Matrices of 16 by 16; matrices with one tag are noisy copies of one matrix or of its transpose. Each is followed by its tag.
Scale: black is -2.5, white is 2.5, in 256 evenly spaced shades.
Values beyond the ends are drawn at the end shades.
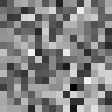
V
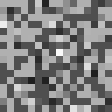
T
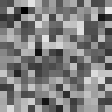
V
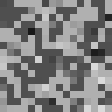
V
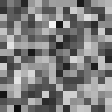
V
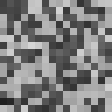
V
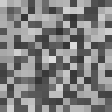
T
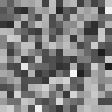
V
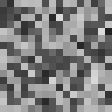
V
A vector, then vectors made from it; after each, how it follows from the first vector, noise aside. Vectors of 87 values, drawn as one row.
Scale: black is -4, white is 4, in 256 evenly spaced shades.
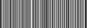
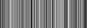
sign-scrambled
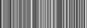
sign-scrambled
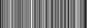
sign-scrambled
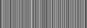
shrunk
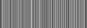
shrunk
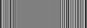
partly zeroed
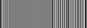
partly zeroed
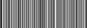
reversed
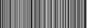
sign-scrambled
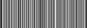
reversed
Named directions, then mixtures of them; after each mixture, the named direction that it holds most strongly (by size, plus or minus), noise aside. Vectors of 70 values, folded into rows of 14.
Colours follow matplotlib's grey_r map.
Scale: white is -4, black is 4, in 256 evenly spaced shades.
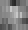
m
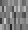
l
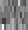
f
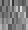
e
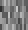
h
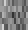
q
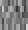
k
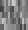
h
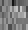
e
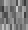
h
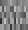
l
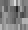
m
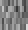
k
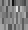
e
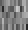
k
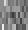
q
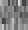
f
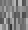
l
